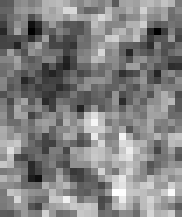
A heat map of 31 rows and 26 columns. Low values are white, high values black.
Ninth with the lowest average: bottom right. Stripes: none. Grain: blotchy. Odd rows or columns: none. Histogram: bell-shaped. Mirror symmetry: none.
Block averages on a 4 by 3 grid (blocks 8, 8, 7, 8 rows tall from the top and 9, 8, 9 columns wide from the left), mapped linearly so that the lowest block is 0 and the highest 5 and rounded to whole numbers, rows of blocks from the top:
423
544
311
320
